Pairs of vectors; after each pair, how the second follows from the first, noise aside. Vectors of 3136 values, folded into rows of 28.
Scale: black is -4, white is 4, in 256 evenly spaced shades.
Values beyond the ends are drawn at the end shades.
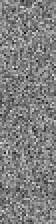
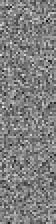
shuffled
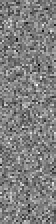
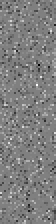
partly zeroed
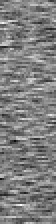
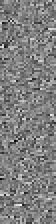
sign-scrambled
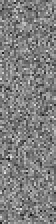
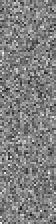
sign-scrambled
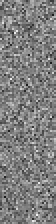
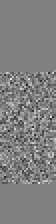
partly zeroed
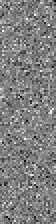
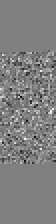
partly zeroed
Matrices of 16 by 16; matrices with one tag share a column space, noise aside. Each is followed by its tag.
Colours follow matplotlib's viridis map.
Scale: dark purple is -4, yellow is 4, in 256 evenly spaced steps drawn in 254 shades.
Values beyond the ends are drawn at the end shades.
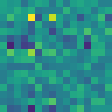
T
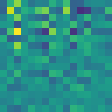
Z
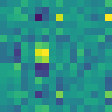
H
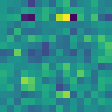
H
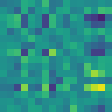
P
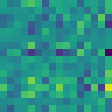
P
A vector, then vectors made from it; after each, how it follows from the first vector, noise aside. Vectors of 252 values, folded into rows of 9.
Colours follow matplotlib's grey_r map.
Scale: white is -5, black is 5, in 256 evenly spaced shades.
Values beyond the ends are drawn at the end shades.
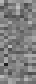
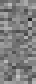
reversed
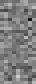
reversed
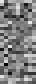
scaled up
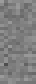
shrunk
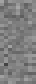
shrunk
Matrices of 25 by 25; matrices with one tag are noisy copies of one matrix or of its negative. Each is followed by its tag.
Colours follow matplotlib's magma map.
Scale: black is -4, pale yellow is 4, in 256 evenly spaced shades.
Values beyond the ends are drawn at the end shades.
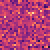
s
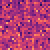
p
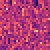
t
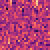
t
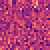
t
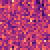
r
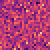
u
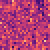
r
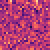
t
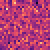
t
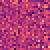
s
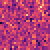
r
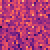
p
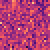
r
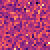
u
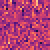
t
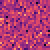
u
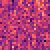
r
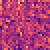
p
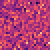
u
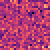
s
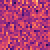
t
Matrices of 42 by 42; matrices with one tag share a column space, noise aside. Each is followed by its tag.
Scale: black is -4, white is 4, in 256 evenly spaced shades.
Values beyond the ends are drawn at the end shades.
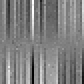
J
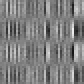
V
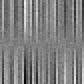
J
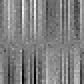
J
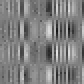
V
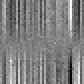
J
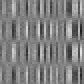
V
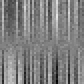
J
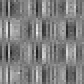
V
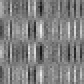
V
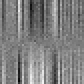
J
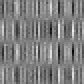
V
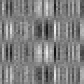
V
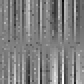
J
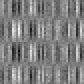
V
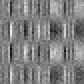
V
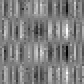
V
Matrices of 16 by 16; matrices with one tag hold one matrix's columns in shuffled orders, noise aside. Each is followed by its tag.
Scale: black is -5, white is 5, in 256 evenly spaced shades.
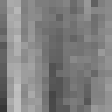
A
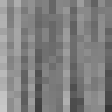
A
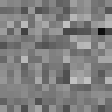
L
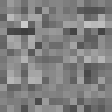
L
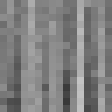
A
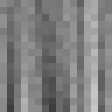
A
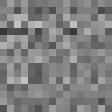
L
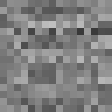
L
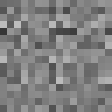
L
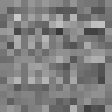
L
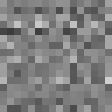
L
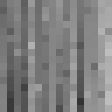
A
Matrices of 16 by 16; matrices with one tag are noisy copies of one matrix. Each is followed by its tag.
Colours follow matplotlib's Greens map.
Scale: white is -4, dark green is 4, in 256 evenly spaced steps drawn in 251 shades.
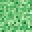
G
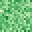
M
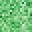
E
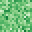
M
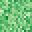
M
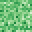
G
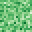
G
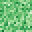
G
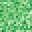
G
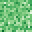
G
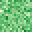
M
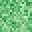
E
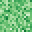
M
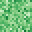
M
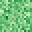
M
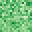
E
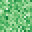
M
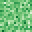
G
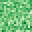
G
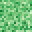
G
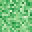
E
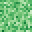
G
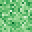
E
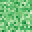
G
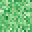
M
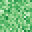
M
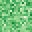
E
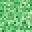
G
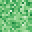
E
